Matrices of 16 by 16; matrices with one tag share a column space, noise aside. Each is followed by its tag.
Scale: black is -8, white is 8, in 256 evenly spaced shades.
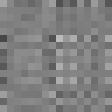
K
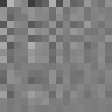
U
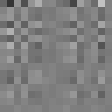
U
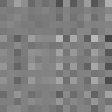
K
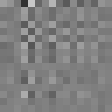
U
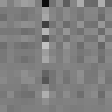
U
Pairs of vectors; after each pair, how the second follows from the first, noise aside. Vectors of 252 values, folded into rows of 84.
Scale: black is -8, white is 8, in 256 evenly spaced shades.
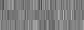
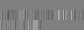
partly zeroed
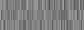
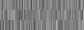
reversed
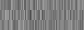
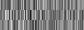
scaled up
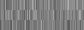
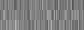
reversed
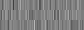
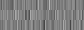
reversed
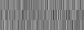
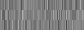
negated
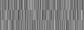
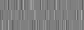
partly zeroed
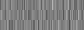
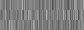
negated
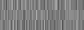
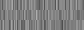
sign-scrambled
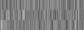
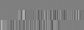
partly zeroed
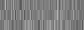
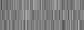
reversed
